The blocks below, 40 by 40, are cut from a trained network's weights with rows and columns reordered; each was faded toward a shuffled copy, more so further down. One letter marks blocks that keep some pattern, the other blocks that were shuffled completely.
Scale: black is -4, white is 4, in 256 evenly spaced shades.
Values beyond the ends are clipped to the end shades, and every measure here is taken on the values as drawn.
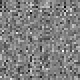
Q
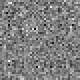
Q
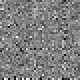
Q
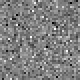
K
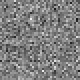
Q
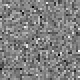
K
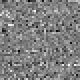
Q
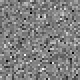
K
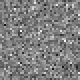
K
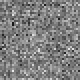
Q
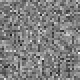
Q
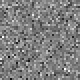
K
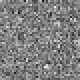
Q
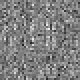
Q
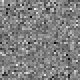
Q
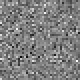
Q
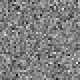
K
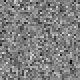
K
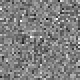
Q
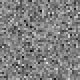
K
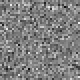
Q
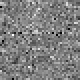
Q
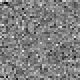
Q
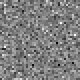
K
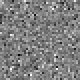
K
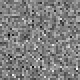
Q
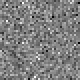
K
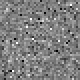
K
